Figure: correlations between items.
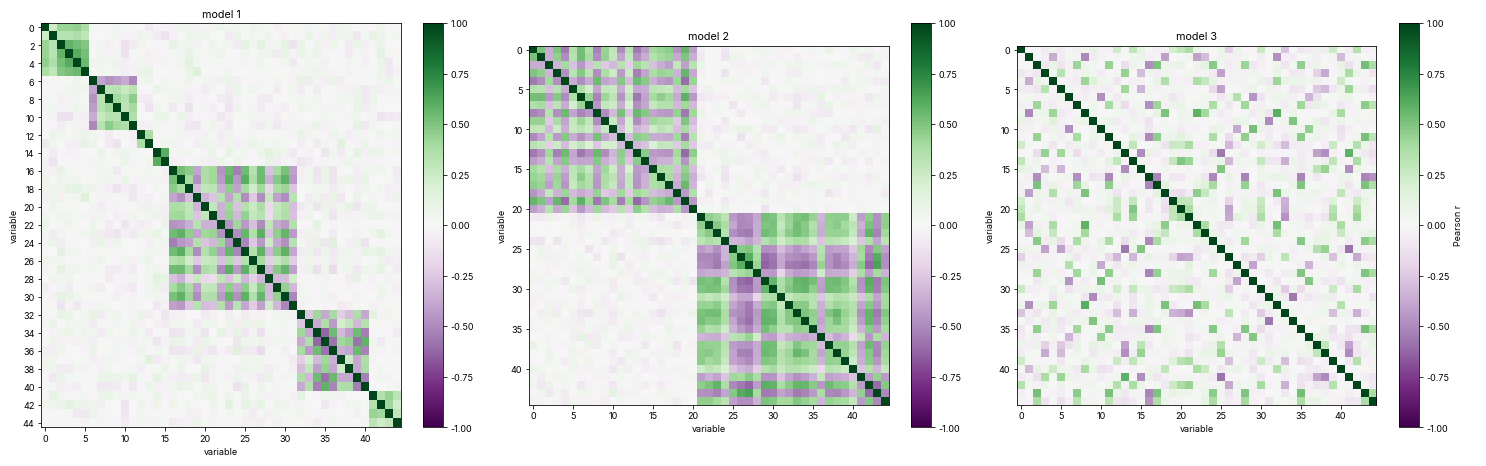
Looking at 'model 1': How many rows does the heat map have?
45
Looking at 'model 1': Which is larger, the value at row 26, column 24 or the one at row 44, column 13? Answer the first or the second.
the second
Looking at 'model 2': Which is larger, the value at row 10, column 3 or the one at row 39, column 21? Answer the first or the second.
the second
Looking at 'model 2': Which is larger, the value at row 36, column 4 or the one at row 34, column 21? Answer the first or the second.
the second
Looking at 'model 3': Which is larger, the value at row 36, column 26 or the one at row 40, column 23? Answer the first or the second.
the second
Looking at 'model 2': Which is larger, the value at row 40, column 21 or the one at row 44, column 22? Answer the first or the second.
the second
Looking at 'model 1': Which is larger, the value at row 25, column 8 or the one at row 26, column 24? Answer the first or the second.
the first
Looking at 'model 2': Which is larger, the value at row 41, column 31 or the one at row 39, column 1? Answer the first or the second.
the second
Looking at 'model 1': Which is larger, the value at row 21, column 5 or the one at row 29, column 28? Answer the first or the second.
the first
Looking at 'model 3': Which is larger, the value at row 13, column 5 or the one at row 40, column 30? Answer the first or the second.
the first
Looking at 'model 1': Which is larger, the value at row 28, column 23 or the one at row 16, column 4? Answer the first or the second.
the second
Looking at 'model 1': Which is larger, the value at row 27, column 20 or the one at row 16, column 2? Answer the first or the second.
the first
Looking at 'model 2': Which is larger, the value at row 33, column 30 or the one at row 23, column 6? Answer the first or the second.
the first
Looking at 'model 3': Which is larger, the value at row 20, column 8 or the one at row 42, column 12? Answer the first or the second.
the second
